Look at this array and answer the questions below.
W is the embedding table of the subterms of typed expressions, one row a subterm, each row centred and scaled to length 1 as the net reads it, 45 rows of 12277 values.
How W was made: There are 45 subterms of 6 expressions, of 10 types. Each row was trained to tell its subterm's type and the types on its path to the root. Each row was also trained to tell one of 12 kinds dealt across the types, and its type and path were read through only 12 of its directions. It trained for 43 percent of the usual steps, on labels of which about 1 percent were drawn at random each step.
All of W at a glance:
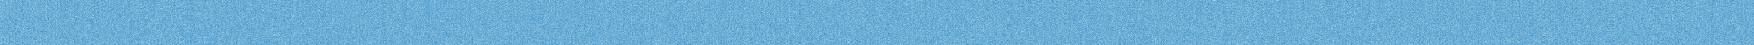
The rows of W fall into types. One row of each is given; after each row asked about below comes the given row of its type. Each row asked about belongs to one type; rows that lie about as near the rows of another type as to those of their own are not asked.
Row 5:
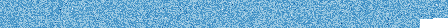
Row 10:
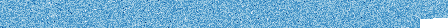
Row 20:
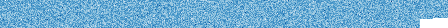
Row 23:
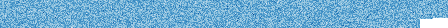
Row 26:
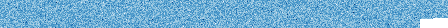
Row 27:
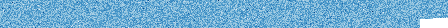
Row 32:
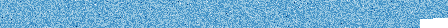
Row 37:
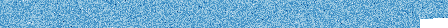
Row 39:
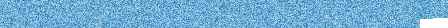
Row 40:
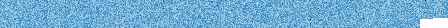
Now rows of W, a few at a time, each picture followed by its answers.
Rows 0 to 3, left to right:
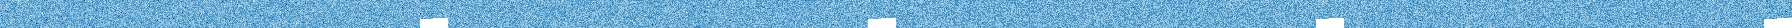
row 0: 32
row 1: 27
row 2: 5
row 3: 40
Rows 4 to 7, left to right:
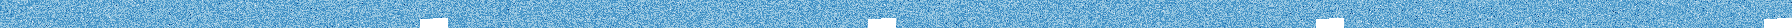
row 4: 10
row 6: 32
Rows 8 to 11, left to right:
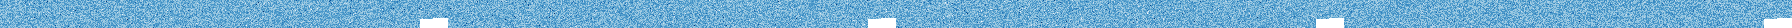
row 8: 23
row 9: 10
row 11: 26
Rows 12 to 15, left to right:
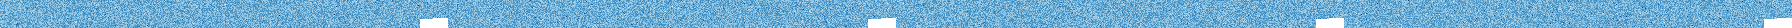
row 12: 23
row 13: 40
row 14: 5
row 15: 10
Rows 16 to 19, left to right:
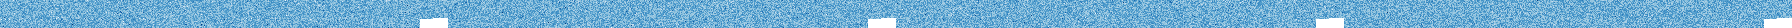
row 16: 32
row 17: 37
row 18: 10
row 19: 23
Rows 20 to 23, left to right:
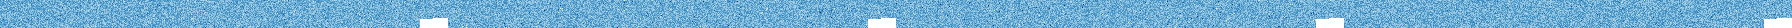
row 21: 39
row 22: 26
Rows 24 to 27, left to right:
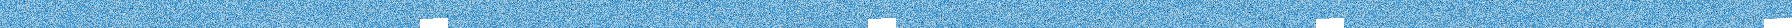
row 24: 40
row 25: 26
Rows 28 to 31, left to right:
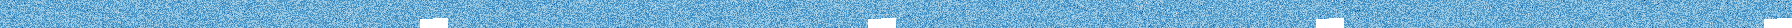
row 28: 39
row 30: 32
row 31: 20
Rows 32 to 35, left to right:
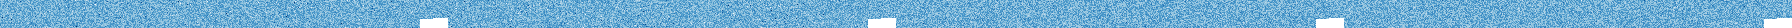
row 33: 23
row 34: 32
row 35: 23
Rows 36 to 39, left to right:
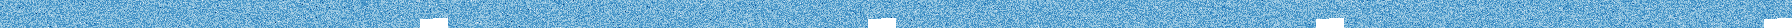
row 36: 10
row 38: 26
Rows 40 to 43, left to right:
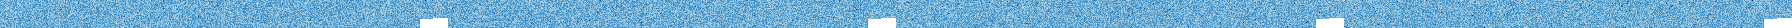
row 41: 37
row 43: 26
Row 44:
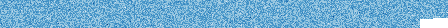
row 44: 39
